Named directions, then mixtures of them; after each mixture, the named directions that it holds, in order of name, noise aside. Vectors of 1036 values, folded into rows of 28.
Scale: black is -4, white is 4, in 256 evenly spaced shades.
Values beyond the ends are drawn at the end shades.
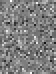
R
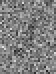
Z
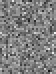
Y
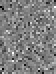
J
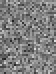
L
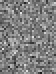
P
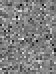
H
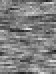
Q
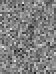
Z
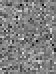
H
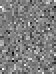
J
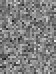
L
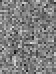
P, R, Z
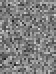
L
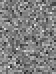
L, P, R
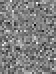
P, R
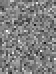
J, R, Y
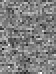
P, Q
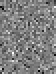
J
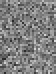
L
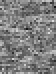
J, Q
